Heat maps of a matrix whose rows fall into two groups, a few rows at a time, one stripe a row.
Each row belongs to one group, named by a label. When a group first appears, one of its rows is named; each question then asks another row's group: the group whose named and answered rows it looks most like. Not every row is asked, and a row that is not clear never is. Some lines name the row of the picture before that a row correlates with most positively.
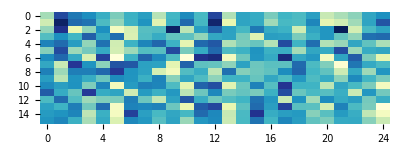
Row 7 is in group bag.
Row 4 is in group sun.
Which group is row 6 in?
sun
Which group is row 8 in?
bag
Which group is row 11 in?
sun
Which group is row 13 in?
sun
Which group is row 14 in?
sun
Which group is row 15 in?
sun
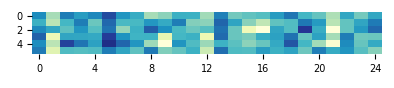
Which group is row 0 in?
bag
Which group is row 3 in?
bag
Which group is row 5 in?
bag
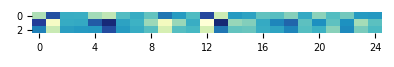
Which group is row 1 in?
bag
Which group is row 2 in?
bag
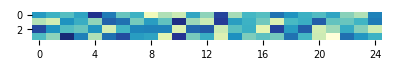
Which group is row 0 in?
bag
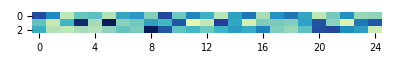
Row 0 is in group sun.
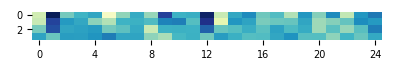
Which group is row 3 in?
bag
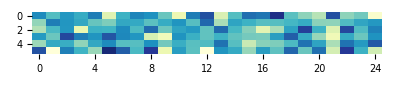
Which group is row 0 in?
sun
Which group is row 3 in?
bag
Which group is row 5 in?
bag
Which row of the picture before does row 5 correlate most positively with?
3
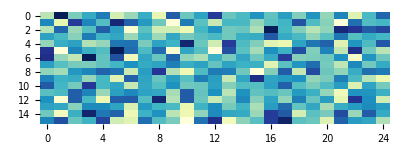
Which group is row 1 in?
bag
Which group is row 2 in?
sun
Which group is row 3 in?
sun
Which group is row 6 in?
sun
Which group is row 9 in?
sun
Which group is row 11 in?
bag
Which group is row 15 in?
sun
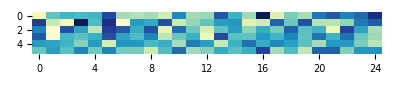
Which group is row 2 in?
bag
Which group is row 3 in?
bag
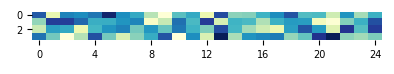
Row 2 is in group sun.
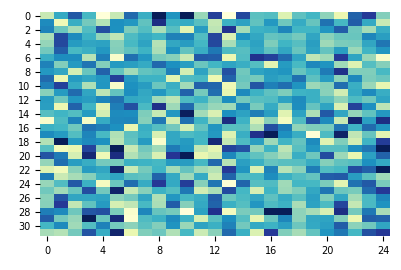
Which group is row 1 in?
bag
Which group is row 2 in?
bag
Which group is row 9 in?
bag
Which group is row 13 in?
bag
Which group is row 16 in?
sun
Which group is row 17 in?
sun
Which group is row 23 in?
bag
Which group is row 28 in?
sun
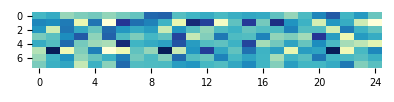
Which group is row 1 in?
sun
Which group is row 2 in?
bag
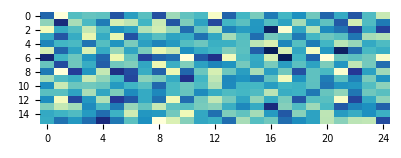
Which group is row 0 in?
bag
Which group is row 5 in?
sun
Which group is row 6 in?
sun
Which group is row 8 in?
bag
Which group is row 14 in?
sun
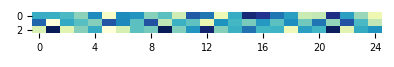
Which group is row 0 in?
sun
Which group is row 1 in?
bag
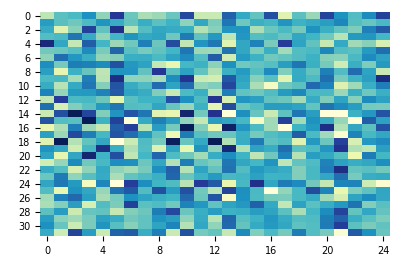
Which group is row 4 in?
sun
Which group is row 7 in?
bag
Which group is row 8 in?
bag
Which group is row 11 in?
bag
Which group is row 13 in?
bag
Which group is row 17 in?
bag
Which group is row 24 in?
sun
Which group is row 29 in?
bag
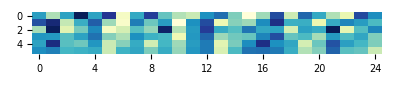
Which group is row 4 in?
sun
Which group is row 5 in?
sun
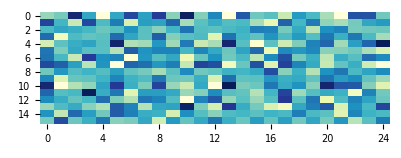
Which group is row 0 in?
bag
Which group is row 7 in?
sun
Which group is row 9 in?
bag
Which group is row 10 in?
bag
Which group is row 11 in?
sun
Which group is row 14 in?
bag
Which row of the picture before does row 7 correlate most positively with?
5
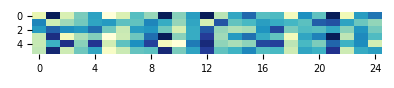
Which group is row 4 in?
sun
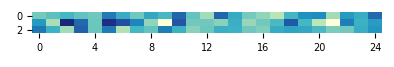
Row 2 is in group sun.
